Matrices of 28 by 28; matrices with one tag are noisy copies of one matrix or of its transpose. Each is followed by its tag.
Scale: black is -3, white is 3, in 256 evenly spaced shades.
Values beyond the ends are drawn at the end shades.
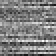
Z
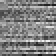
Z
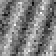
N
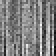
Z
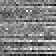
Z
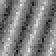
N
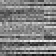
Z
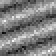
N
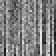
Z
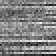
Z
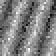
N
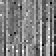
Z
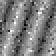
N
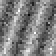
N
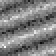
N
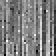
Z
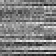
Z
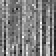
Z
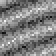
N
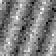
N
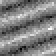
N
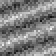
N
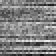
Z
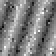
N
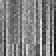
Z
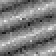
N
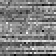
Z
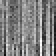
Z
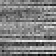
Z
